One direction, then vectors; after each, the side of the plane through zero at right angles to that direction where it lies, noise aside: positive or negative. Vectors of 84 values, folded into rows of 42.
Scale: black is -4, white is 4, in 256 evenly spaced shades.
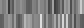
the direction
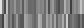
positive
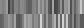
positive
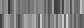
positive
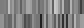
negative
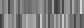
positive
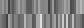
positive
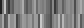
positive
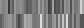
positive
